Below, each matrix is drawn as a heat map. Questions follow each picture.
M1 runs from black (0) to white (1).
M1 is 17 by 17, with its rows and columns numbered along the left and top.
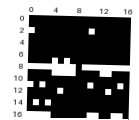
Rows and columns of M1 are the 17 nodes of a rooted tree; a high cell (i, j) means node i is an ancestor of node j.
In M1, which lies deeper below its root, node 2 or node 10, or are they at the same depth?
node 10
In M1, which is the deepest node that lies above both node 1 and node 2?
16
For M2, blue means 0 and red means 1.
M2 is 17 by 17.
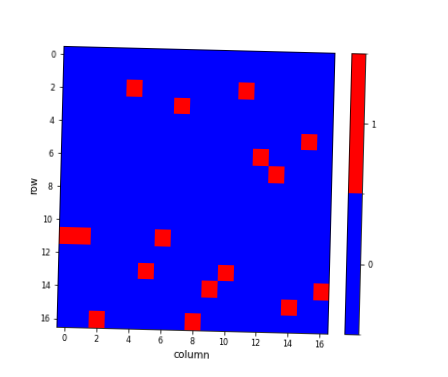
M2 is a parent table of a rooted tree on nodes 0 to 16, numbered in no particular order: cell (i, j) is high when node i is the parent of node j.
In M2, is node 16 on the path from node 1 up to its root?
yes
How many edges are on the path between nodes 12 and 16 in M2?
4
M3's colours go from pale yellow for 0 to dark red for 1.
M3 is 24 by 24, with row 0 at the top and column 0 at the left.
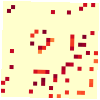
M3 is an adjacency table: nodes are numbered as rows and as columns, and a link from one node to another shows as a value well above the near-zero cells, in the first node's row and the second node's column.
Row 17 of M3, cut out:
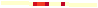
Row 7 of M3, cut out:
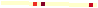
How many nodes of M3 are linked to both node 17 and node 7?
2
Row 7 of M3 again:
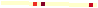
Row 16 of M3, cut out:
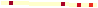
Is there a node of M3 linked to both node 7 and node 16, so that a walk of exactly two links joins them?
yes
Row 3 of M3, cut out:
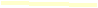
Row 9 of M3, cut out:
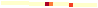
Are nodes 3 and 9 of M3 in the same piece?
no
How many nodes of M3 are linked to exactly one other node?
3
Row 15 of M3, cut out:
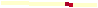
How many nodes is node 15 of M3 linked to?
2
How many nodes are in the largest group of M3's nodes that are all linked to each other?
3
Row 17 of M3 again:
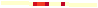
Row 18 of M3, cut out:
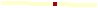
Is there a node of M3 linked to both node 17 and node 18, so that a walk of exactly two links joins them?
no
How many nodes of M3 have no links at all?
4
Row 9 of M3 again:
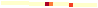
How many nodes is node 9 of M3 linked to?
3
